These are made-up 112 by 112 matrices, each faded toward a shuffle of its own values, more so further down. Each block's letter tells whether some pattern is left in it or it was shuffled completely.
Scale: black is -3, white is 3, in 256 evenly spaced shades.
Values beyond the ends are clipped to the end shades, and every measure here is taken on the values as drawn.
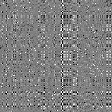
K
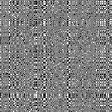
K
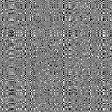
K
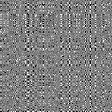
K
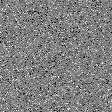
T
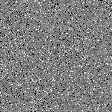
T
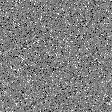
T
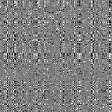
K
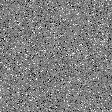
T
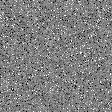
T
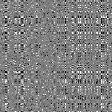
K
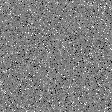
T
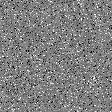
T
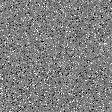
T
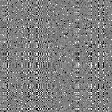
K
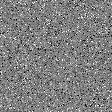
T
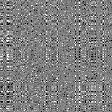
K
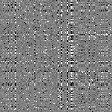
K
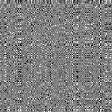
K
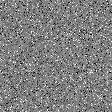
T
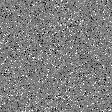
T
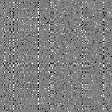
K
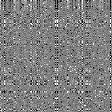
K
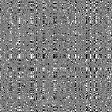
K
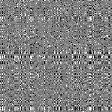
K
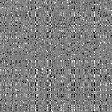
K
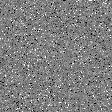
T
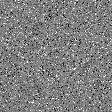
T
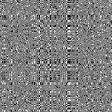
K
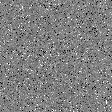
T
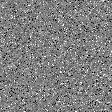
T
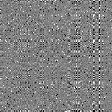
K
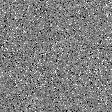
T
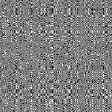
K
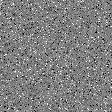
T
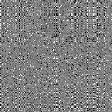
K
